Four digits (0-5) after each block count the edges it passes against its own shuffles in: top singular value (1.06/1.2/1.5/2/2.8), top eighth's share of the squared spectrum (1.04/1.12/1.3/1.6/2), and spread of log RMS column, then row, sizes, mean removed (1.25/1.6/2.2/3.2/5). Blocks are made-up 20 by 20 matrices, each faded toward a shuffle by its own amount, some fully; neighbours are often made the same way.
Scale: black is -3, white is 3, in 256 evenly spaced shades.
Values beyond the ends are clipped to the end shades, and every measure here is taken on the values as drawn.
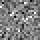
0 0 0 0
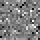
0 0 0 0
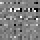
2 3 1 3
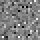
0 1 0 0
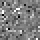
0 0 1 0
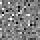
0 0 0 0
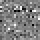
2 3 0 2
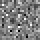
1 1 0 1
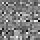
2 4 0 3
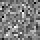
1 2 0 0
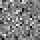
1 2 1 0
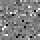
1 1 0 1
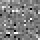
2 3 1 0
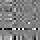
4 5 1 3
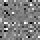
3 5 2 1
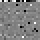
3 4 0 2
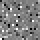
0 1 0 0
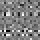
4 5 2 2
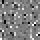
2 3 0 1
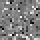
2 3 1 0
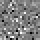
0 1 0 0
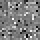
0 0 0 0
